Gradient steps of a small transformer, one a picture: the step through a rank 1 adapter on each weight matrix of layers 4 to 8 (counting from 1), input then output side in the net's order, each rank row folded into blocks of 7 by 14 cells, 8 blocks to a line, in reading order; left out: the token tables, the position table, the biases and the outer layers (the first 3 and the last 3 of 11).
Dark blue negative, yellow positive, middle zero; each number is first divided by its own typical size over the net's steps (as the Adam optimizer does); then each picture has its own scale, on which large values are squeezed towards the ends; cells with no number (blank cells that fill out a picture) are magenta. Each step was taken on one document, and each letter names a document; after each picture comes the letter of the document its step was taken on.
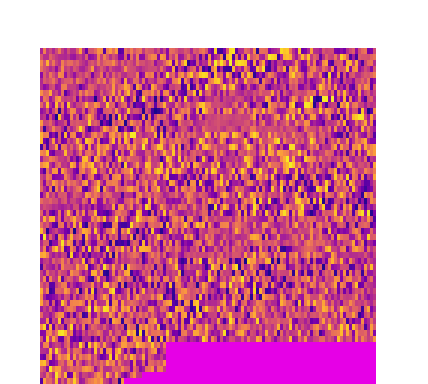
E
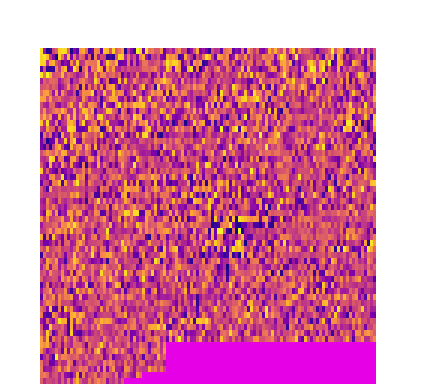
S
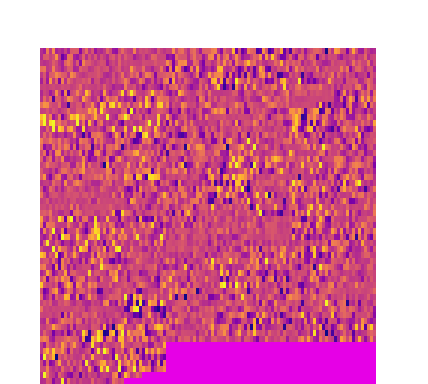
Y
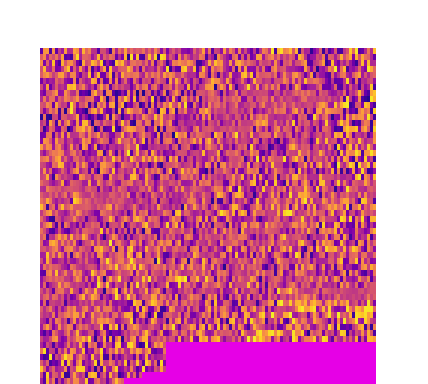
E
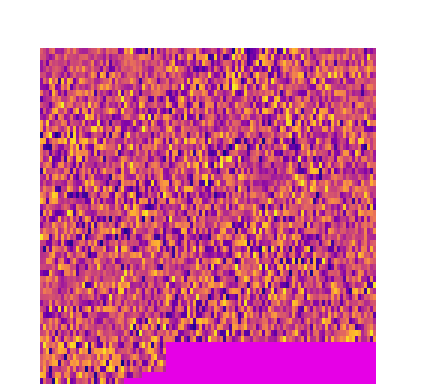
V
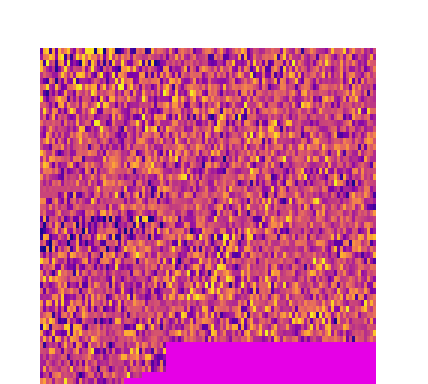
S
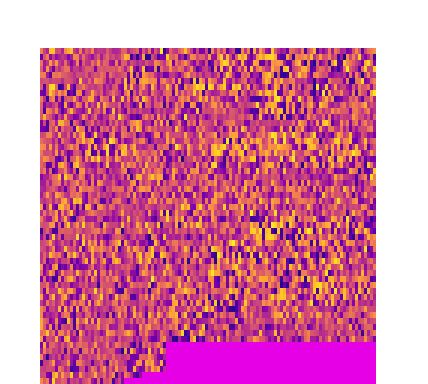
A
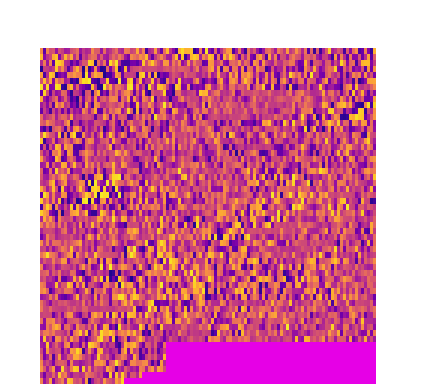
E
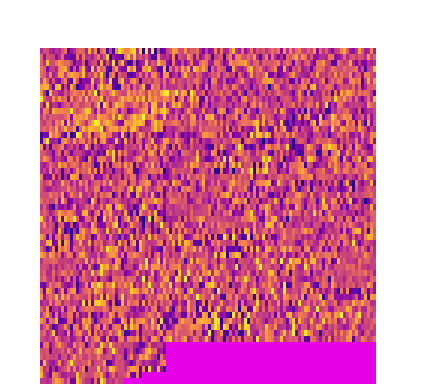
S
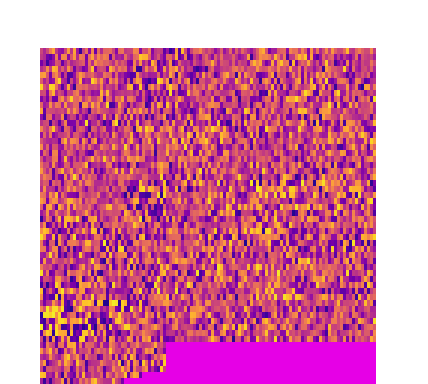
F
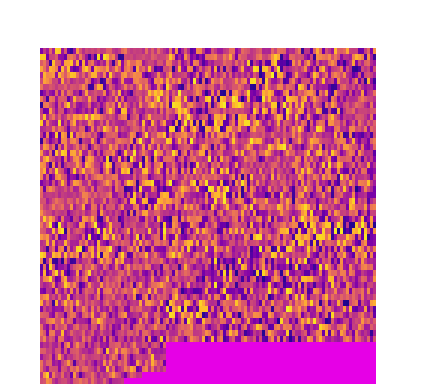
A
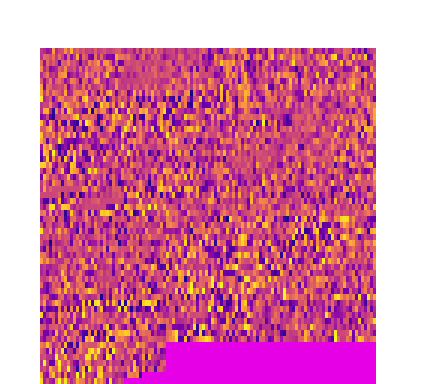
S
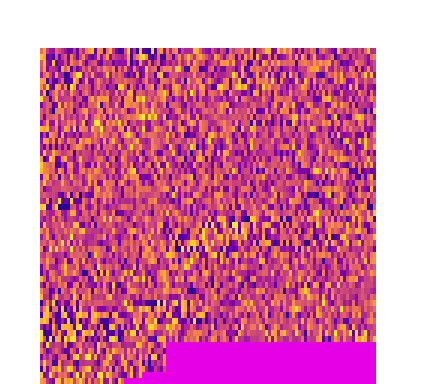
V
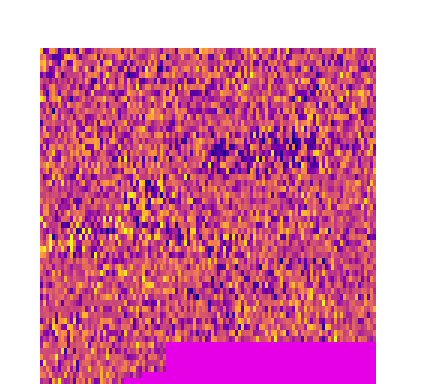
S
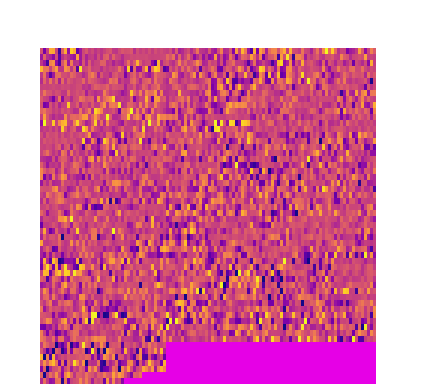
Y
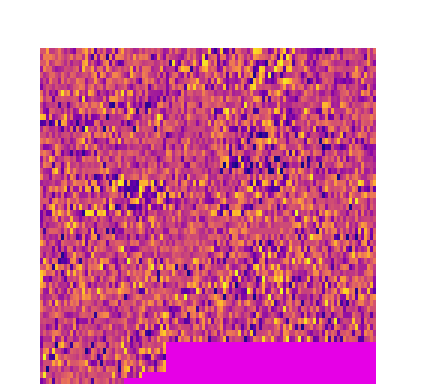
Y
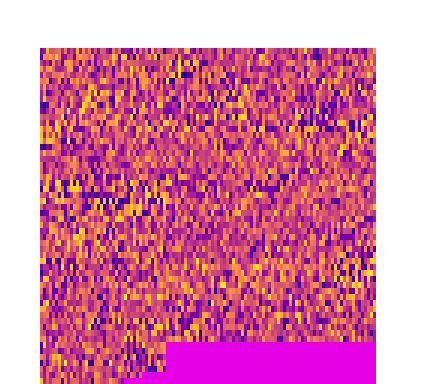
A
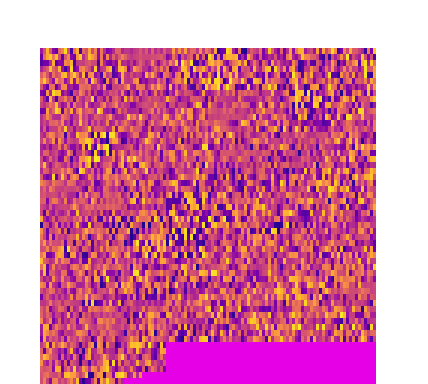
E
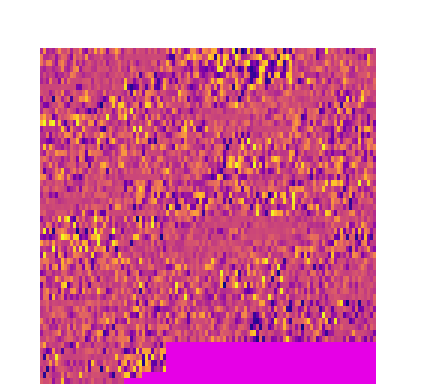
Y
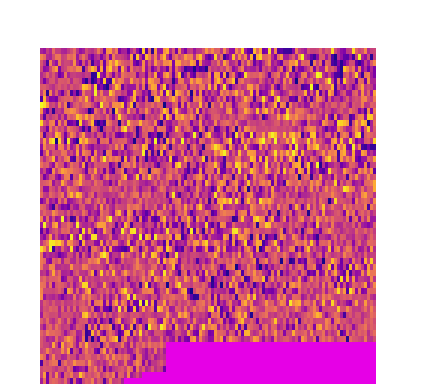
V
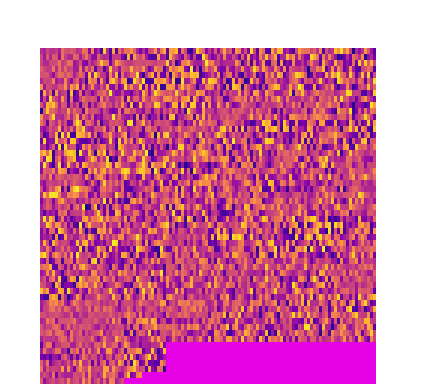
A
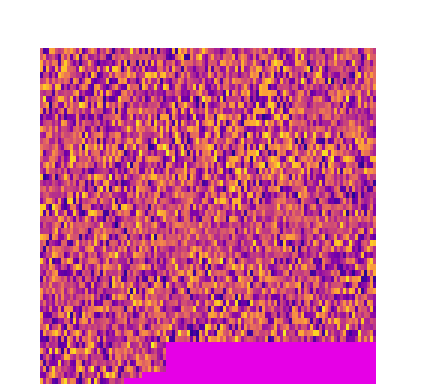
V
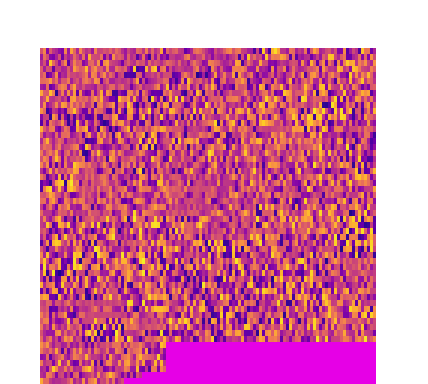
A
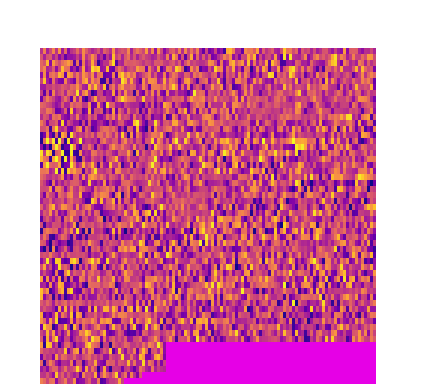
S
